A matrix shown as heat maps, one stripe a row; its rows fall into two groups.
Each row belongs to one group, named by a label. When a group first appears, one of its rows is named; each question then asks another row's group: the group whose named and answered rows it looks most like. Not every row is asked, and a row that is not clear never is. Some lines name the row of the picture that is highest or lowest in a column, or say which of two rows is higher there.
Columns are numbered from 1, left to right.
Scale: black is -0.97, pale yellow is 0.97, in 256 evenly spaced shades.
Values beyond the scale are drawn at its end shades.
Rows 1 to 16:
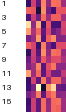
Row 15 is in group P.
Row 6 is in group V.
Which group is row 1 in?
P
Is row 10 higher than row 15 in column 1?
Yes
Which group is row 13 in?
V
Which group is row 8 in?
P
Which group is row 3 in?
P
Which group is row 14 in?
V
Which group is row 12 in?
P
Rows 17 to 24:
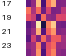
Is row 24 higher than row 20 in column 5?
No
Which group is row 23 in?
V
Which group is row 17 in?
V
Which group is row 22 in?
P
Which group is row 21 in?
V
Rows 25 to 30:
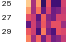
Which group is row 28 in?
P
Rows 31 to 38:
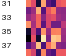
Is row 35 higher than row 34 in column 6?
Yes
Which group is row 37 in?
V
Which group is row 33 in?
V
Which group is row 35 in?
P
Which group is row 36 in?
P
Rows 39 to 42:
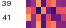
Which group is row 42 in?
V
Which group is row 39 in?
V
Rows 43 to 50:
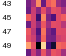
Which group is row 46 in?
P
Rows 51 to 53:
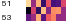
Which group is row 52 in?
P
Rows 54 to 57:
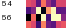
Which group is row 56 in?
P
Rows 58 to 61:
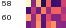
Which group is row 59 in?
P
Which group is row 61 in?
V
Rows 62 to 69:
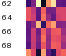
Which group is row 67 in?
P
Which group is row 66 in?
P
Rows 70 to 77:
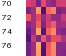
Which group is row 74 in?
V
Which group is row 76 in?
V
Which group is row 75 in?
P
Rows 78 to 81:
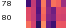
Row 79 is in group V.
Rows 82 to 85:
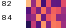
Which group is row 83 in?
P
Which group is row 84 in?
V
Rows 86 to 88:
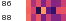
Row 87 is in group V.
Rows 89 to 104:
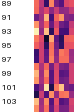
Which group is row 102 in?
P
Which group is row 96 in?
P
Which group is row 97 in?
P
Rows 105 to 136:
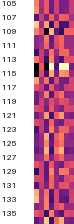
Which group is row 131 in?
P
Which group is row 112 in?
P
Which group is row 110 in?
V
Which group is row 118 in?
V
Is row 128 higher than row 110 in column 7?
Yes
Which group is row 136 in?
V
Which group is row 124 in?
V
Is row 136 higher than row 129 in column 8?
No
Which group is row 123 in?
P
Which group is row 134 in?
V
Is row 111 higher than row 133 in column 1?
No
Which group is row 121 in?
V
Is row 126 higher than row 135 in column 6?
Yes
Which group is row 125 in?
V
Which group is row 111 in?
V
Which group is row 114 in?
P
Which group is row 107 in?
P
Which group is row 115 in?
P
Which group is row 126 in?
V
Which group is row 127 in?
V
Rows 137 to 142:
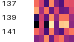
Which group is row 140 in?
P
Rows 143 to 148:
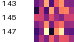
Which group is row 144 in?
P
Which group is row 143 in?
V
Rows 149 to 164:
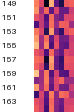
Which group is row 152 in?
P
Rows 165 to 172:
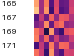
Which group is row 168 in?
V
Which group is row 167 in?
P
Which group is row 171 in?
P
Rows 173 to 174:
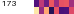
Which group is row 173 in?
P
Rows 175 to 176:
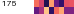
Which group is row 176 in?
V
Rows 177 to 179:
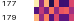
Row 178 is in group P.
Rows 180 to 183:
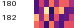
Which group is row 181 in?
V
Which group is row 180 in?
P
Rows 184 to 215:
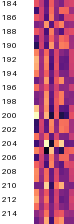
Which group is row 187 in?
V
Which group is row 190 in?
P
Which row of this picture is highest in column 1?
200
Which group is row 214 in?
V
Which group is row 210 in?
V
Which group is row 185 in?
P
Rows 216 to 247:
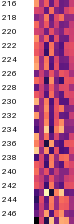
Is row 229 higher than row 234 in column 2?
Yes
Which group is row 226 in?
P
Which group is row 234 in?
V
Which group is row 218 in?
V
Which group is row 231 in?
V
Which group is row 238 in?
P
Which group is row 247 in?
P
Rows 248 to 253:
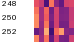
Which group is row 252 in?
V
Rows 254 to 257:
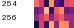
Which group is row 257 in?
P
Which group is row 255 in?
V
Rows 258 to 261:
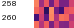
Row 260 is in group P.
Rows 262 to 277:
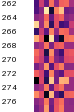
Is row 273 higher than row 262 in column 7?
Yes
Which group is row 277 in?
V
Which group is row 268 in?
V
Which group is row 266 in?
P
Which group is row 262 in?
P
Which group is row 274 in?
V
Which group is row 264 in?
V
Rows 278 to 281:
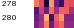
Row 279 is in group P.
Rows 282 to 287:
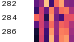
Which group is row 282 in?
V
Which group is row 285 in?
P
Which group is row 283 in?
P
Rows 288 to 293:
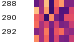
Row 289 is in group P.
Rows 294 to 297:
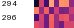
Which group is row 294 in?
P
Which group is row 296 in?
P
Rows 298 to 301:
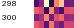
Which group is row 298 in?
V
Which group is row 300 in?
V
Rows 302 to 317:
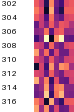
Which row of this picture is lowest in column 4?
307
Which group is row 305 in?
P
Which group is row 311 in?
P
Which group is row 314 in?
V
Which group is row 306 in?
V
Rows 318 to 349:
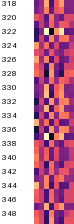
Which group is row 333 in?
V
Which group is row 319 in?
V
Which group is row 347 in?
V
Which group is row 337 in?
V
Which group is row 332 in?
P
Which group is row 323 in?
P
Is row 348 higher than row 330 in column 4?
Yes
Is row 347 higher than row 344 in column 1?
No
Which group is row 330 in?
V
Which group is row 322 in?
V
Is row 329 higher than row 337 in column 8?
Yes
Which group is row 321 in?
P
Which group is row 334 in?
P
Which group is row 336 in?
P
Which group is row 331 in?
V
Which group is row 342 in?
P
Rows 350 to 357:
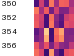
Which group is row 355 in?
V
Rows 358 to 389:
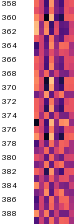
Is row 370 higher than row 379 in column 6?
No
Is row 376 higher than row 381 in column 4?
Yes
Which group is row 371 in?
V
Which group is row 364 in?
P
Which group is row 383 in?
P
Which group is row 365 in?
P
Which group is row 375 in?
P
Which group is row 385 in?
V
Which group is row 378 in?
P
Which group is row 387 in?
P
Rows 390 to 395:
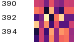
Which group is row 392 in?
V
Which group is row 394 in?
P
